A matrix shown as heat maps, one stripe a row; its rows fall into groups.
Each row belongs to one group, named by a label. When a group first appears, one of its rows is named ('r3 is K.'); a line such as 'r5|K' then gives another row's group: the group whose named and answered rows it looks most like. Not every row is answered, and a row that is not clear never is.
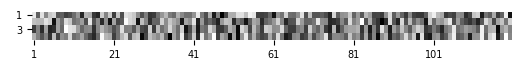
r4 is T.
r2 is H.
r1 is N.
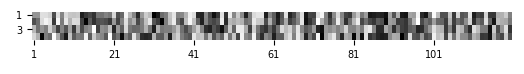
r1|H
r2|H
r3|N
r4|N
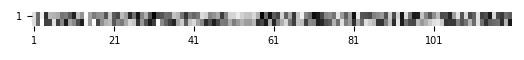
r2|N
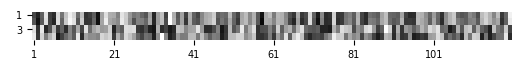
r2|T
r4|N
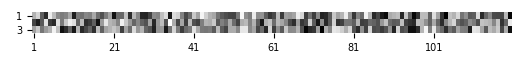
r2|T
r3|N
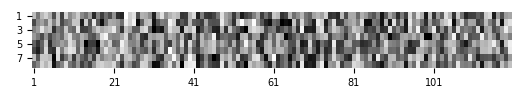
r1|H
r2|H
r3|H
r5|T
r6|T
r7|H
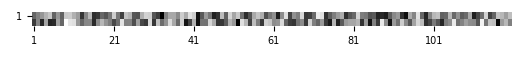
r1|H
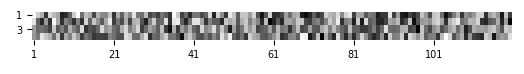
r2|N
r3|T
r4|H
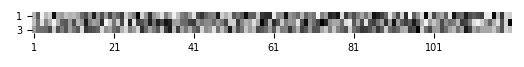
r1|H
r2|N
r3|T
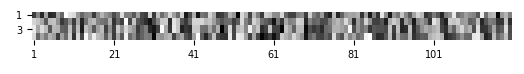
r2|N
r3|N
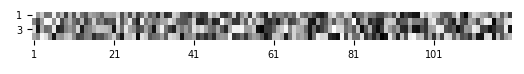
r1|N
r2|H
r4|H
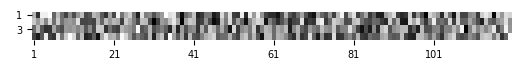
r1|H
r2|H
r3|T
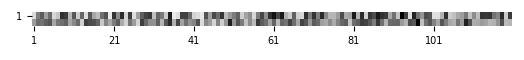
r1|N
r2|T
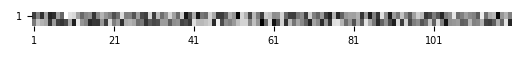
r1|T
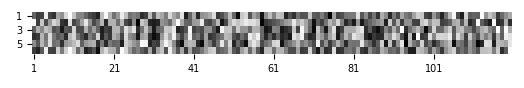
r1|T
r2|N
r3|H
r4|H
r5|H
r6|T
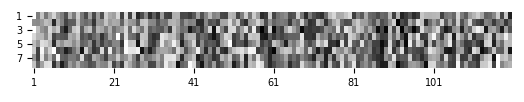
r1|N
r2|H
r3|N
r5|H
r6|N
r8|H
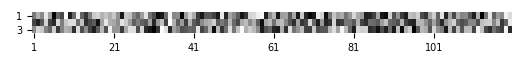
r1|H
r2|T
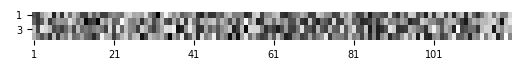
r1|H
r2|T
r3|H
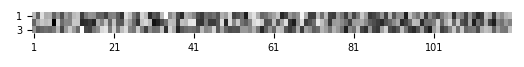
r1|H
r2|H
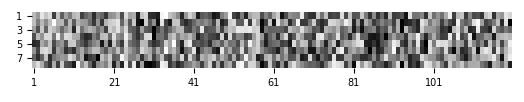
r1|H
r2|N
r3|N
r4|H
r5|H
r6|H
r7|T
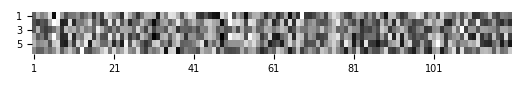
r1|H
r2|N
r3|T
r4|N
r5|N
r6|T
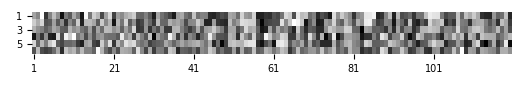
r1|N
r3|N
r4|T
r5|N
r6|T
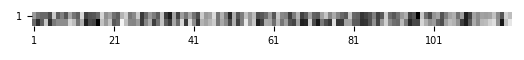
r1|T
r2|T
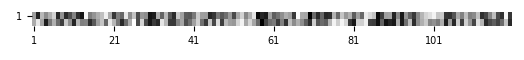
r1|N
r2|N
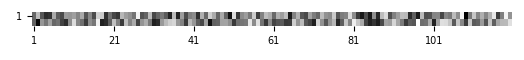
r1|T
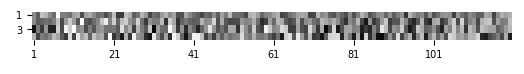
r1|H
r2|T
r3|T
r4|N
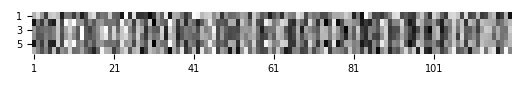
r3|T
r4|T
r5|T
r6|T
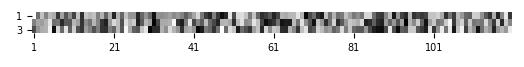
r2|H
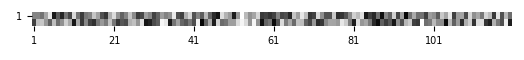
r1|H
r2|N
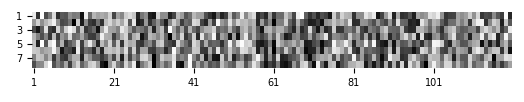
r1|N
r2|N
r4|T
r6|N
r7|H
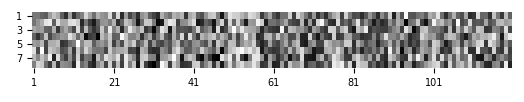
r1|N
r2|H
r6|N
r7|H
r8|N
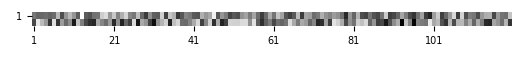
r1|T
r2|N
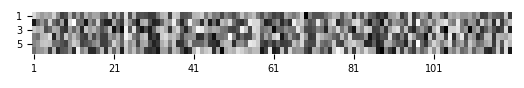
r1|N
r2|H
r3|N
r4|H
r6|N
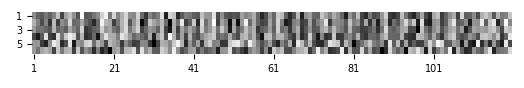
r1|T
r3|T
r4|T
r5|N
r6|H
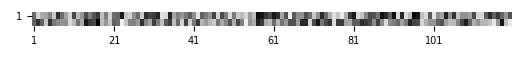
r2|T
